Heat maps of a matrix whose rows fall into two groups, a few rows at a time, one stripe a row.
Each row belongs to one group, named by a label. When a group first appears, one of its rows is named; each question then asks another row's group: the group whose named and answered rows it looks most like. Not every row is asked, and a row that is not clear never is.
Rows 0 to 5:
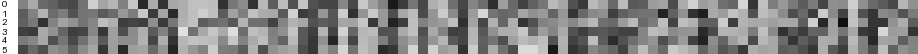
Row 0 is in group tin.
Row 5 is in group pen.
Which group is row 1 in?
pen
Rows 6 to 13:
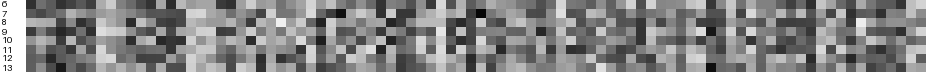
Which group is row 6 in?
tin
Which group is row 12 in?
tin
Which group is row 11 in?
tin
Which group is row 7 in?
tin
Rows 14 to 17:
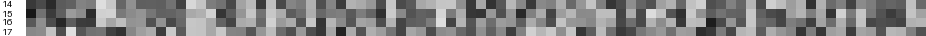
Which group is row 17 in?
pen
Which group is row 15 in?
tin
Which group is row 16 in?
tin
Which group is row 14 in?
tin
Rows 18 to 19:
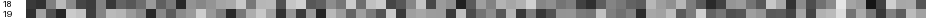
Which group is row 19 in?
tin
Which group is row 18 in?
pen
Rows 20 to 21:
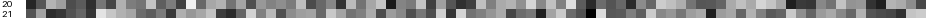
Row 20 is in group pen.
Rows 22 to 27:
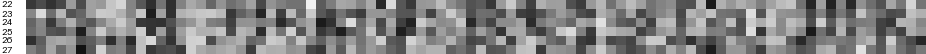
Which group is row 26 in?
pen
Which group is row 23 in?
tin
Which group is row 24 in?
tin
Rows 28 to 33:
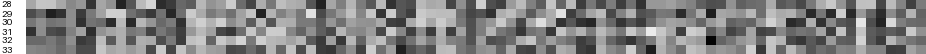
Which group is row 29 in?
tin
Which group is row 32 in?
pen
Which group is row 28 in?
pen
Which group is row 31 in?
tin
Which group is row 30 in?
pen
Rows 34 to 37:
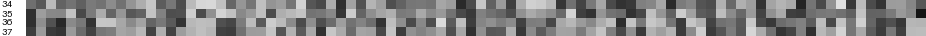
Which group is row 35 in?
pen
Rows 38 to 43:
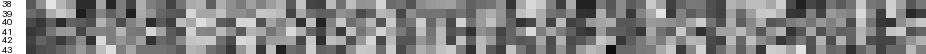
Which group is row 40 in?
tin
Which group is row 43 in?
tin
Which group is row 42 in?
tin
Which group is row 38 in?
pen
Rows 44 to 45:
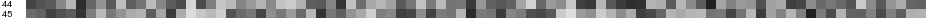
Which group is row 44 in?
pen
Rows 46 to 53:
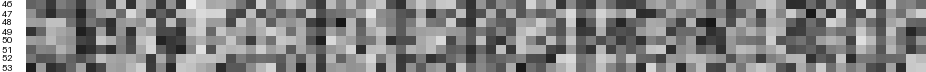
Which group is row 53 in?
tin
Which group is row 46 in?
pen
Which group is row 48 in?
pen
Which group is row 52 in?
tin
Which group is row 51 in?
pen
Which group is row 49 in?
pen
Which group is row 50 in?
pen
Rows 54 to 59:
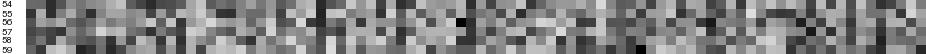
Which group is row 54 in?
tin
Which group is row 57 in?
tin
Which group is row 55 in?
tin
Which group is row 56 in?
pen
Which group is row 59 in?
pen
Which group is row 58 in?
pen
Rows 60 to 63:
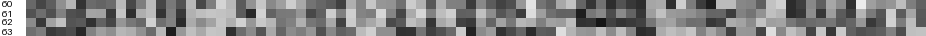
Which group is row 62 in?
pen
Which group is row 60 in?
pen
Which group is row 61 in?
pen
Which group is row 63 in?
tin
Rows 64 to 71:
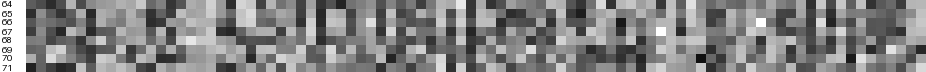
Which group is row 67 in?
tin
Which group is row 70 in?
pen
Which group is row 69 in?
pen
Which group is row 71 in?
tin
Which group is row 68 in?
tin
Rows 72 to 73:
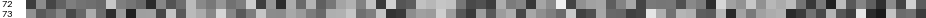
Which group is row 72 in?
tin
